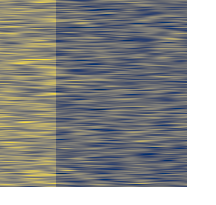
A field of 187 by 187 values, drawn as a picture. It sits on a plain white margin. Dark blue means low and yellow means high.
The grain runs across in streaks. A vertical seam about 30% of the way across splits the table, and the left part is higher. The histogram is bell-shaped.
